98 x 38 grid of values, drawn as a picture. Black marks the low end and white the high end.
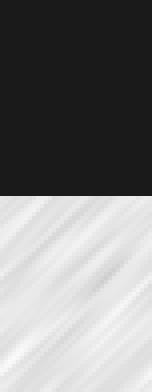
It is made of 2 by 1 panels. Panel 1,1: very low, flat. Panel 2,1: very high, slanting up to the right, faint in contrast.
